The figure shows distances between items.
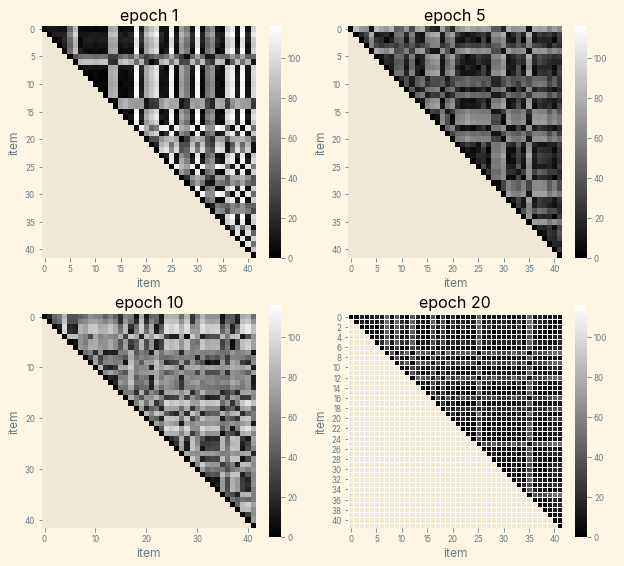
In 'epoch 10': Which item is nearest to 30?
8
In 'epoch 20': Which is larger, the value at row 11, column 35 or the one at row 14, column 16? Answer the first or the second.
the first
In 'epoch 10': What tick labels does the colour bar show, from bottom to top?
0, 20, 40, 60, 80, 100
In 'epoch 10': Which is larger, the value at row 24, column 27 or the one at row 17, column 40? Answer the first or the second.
the second
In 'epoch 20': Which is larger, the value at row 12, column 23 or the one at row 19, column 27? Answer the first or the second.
the first
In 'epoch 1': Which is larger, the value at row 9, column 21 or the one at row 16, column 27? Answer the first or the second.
the first
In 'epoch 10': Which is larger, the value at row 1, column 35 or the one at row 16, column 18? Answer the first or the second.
the second
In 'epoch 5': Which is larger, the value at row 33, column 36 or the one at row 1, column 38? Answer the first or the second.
the first
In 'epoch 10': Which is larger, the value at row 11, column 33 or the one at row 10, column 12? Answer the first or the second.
the first
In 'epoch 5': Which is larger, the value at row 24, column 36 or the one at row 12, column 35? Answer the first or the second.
the second
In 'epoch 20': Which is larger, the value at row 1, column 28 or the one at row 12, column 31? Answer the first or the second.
the second
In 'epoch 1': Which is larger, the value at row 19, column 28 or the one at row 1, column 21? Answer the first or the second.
the second
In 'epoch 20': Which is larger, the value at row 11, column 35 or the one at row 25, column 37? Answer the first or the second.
the first
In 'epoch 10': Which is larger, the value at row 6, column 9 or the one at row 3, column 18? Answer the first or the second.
the first
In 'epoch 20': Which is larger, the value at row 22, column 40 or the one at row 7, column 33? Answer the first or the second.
the second
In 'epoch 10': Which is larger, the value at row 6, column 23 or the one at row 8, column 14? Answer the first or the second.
the second
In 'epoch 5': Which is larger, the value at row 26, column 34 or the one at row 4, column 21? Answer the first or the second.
the second
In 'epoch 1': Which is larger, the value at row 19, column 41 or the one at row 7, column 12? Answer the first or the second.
the first
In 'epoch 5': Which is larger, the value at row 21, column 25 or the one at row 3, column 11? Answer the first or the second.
the second
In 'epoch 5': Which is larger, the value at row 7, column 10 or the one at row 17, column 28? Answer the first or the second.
the first
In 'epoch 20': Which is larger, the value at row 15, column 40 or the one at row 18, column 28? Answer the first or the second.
the second
